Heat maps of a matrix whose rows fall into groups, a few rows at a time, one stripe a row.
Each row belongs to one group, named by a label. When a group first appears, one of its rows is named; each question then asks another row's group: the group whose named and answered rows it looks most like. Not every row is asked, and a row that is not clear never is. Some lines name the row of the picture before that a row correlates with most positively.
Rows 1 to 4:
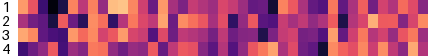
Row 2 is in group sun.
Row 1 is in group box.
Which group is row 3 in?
box
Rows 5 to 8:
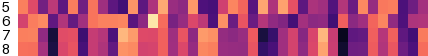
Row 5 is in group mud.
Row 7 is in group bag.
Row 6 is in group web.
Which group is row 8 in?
bag
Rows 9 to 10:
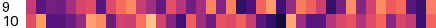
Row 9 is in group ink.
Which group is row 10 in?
box
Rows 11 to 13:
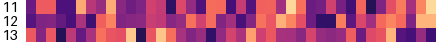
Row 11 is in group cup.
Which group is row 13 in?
web
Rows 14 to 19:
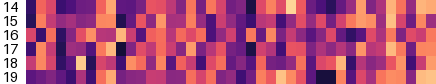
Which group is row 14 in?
cup
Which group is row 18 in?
bag
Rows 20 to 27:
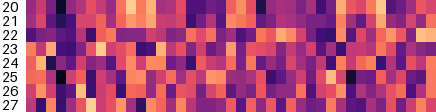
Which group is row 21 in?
box
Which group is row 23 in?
web
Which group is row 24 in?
box
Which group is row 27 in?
web
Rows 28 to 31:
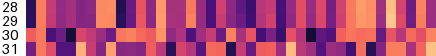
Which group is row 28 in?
cup
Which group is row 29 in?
cup
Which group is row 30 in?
box
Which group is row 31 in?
cup
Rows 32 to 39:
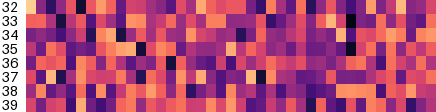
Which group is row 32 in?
mud
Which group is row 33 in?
bag
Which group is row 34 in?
sun
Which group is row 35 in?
web
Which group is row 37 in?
web
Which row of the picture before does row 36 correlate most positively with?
31
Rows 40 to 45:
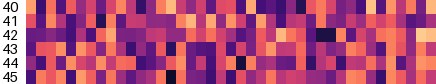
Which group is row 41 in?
ink
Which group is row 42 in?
sun
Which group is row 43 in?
cup
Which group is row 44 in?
web
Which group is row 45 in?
cup
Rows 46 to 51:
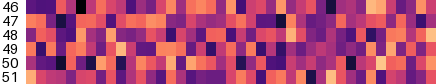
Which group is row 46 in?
sun
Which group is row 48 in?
cup
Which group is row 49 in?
web
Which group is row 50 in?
sun
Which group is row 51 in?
mud
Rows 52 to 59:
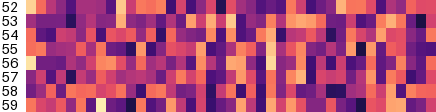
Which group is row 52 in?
box
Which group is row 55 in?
mud
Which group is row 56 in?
mud
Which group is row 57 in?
mud
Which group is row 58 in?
web
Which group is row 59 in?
mud
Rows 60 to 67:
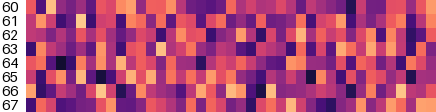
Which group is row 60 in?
web
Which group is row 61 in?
bag
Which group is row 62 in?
mud
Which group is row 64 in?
box
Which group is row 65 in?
ink
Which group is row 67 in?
cup
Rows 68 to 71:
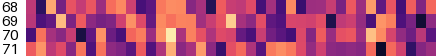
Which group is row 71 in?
mud
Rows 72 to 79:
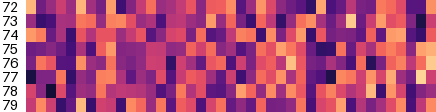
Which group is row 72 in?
ink
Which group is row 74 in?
mud
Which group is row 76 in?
cup
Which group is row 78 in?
mud
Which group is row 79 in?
bag
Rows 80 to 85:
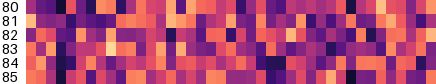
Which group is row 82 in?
cup
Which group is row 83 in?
web
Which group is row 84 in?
box
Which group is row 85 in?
bag
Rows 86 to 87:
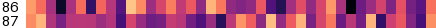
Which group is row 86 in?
bag
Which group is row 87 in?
mud
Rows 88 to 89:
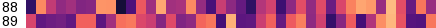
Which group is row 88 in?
cup
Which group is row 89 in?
ink
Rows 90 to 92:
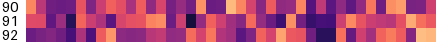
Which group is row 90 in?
mud
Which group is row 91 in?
box
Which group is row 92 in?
sun
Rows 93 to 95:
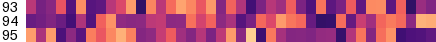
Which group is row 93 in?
ink
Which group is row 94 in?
sun
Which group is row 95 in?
web
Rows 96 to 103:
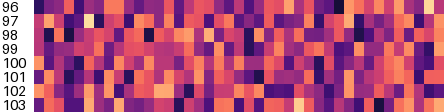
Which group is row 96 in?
sun
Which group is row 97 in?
bag
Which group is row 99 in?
ink
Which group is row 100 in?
ink
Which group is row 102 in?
box
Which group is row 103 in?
cup
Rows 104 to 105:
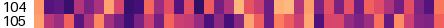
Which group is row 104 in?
mud
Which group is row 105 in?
mud
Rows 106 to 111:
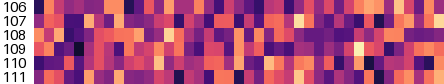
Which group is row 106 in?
cup
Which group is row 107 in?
cup
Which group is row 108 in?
web
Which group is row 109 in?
box
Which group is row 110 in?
ink
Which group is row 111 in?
cup
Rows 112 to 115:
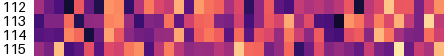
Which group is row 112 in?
sun
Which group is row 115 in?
web
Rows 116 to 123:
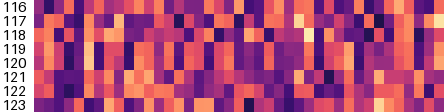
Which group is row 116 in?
ink
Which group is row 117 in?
cup
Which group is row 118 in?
mud
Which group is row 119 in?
bag
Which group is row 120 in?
bag
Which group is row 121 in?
box
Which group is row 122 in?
box
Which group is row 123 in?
sun
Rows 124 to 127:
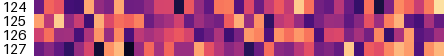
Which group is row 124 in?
cup
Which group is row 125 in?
web
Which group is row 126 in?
mud
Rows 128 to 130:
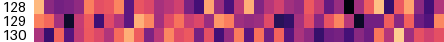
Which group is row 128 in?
mud
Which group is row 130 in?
web
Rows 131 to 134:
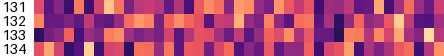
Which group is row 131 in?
mud
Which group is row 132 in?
ink
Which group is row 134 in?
bag
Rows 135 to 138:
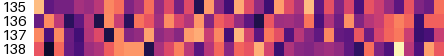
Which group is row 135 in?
mud
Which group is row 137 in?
ink
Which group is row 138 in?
web
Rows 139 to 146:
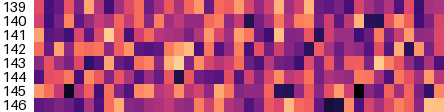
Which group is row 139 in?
ink
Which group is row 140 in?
ink
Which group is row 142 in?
web
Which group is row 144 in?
cup
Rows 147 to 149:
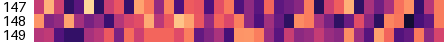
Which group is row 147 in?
bag
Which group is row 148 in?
ink
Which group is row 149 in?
box
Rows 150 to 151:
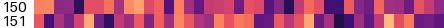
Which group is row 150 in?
box
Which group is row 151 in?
ink
